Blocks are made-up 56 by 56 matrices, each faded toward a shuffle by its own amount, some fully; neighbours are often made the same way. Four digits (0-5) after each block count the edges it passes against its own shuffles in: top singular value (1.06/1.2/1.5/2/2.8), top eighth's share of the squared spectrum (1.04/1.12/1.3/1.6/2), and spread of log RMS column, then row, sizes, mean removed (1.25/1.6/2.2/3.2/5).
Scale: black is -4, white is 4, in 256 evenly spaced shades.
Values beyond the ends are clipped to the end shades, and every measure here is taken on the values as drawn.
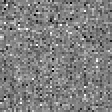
2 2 2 0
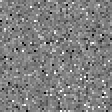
0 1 0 0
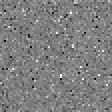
0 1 0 0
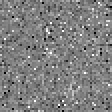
0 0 0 0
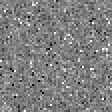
0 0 0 0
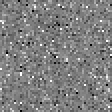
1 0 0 0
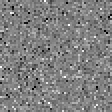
0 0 1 0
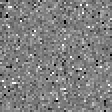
1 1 0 0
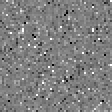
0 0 0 0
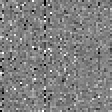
2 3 3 0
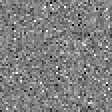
0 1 1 0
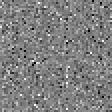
1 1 1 0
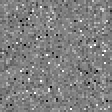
0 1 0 0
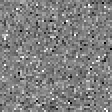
0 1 1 0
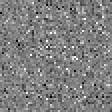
3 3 0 1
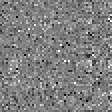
3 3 1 1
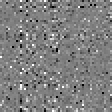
4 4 2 2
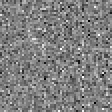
1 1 2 0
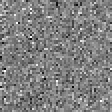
1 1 2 0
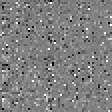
3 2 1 0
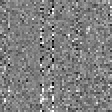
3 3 3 0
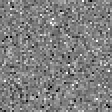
0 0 0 0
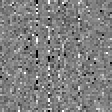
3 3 2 0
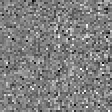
1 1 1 0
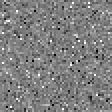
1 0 0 0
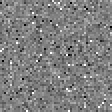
1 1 0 0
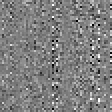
2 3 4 0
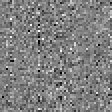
2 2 2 0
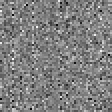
1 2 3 0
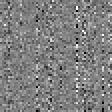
2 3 3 0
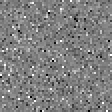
0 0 0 0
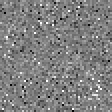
0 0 1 0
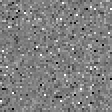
0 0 0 0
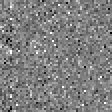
1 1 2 0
